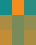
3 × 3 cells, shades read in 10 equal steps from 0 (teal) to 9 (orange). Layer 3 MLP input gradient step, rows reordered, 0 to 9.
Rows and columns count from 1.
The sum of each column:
13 17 12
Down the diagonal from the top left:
0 4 6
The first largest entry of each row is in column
2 1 1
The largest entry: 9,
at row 1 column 2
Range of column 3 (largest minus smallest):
5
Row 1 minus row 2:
-6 5 -4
